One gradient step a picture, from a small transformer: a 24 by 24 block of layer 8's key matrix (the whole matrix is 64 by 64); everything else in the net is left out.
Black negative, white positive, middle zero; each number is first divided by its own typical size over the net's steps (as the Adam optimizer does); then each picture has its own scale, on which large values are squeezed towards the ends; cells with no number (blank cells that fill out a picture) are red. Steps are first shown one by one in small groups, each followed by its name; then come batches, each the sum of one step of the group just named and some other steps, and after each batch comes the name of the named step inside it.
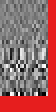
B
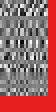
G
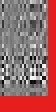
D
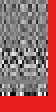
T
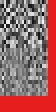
D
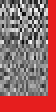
G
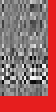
D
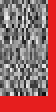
B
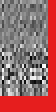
D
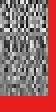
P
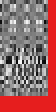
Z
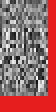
Z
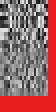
P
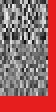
P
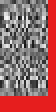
Z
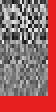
Z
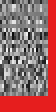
Z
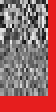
P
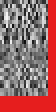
P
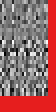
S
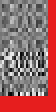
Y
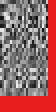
Y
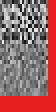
Y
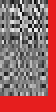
Y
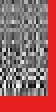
S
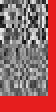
S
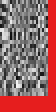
Y
